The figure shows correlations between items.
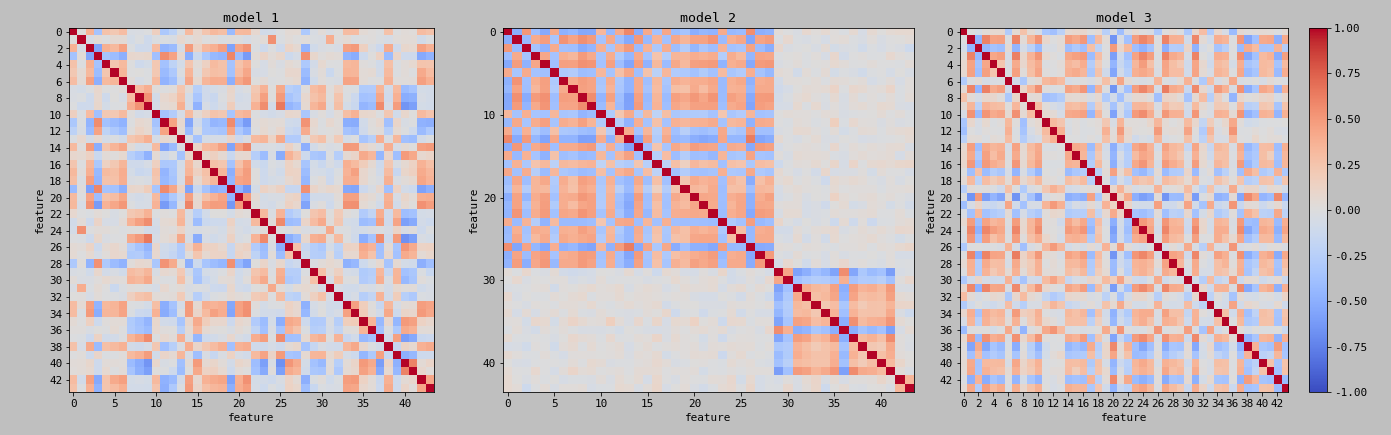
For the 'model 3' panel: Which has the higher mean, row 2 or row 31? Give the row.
31
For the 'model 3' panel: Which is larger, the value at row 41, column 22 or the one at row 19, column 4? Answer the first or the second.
the second
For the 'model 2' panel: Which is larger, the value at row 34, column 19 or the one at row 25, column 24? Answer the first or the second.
the second
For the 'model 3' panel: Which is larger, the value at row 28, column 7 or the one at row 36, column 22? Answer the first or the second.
the first
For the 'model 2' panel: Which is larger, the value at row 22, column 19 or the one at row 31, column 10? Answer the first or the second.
the first
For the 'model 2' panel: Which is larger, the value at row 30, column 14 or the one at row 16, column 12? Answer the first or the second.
the first
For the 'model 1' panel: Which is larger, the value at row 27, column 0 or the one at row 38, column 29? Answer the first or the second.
the first
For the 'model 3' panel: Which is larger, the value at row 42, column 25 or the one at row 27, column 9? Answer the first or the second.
the second
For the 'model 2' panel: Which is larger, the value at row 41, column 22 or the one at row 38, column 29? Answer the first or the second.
the first
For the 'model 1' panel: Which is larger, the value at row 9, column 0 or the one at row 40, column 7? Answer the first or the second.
the first
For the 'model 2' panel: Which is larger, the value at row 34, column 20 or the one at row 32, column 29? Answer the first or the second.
the first
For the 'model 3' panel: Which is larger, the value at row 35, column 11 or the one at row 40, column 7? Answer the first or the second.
the second
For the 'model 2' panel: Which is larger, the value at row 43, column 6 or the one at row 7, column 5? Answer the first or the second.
the first
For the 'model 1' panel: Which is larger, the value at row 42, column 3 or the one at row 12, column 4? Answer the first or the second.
the second
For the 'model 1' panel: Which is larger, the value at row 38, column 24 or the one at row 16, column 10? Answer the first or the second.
the second
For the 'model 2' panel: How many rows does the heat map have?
44
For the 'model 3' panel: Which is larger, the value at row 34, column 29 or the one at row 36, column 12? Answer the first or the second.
the second
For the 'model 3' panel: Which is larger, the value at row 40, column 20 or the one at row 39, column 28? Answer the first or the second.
the second
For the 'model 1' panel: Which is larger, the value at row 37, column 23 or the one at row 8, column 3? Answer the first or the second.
the first
